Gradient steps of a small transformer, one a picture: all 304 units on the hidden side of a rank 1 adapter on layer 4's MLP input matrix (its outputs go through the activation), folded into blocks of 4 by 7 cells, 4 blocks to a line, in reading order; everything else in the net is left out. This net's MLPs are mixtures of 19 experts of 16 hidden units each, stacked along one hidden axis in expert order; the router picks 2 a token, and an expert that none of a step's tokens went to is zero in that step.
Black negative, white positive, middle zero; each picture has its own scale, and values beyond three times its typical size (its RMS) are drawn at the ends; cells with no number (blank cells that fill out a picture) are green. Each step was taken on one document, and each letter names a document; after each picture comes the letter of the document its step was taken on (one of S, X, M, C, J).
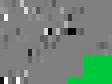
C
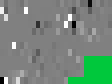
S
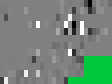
S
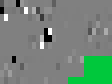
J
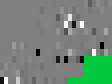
S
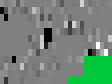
J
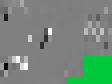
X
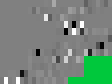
S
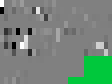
C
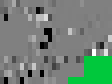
J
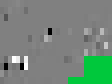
X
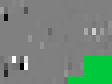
X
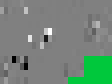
X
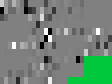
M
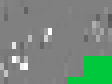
X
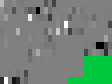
C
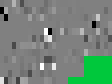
M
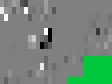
M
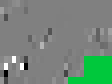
X
